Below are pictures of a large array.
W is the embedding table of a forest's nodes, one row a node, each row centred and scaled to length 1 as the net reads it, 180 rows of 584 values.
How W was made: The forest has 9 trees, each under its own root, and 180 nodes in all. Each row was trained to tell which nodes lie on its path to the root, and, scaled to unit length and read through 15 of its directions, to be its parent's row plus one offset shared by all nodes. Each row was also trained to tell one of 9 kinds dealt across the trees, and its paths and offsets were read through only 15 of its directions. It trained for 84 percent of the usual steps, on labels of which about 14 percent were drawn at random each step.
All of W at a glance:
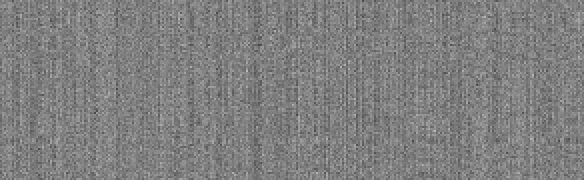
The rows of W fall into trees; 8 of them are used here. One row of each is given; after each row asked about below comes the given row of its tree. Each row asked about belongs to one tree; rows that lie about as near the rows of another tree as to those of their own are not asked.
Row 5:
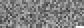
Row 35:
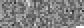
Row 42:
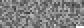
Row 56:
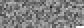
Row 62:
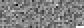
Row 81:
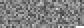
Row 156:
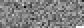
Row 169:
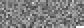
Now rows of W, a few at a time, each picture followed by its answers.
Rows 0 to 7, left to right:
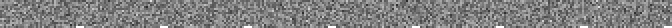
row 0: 62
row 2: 5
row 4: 156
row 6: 169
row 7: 81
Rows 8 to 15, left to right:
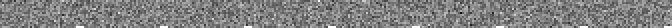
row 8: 169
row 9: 156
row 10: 62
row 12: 156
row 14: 81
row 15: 156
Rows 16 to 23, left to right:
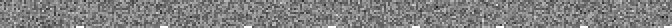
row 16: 169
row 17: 169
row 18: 56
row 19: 156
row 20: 169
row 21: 156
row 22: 169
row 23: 156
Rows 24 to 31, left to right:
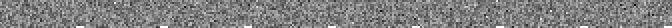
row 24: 62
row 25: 169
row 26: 156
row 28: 81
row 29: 35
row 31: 62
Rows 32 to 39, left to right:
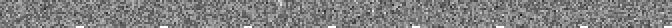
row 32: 56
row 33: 5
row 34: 56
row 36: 156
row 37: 169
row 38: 169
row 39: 156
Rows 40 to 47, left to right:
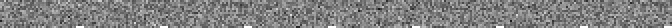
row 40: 62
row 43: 156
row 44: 169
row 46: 156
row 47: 42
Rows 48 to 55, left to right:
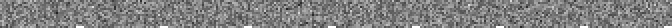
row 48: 42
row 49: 81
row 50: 81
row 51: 62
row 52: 42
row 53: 35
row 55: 56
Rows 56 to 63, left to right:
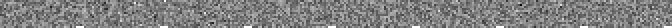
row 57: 35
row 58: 156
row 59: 42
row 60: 62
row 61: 169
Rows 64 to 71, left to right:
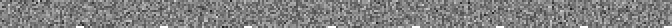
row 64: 62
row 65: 156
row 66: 35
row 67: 81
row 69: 62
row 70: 62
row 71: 35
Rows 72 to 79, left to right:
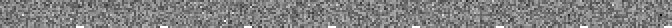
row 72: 156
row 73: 169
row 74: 35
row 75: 62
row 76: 62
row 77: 81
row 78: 169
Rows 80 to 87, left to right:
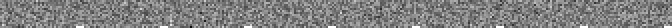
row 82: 156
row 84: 169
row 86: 156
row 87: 35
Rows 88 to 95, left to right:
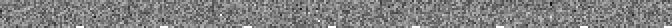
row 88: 169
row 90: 81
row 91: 169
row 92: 156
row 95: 62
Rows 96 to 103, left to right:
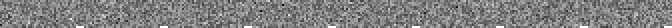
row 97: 35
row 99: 169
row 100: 62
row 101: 81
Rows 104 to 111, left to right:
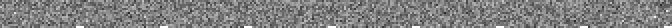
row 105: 156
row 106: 35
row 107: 81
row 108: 62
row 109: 81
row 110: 81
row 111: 156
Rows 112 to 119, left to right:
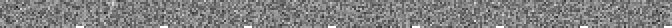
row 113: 35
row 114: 169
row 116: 156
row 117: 169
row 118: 35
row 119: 62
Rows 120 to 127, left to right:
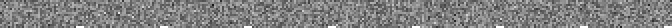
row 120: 62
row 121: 169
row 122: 81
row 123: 35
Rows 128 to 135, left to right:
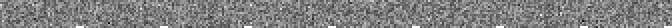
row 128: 156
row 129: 81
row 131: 169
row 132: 42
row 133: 35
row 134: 169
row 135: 62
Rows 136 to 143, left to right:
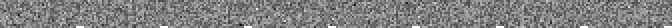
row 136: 42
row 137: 62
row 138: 35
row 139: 62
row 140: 35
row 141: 62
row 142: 5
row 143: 62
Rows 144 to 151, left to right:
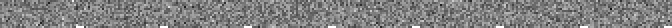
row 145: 169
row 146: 156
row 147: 42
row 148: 169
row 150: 42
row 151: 35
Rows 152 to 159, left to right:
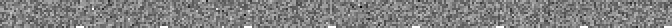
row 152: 5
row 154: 156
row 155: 169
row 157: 62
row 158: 35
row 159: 42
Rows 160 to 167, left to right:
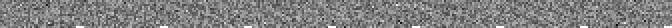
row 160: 62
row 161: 35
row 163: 62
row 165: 169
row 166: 5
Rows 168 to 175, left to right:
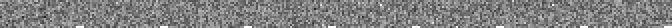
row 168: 156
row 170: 56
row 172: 35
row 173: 35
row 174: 35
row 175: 42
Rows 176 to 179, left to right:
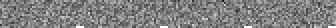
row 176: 156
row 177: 35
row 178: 62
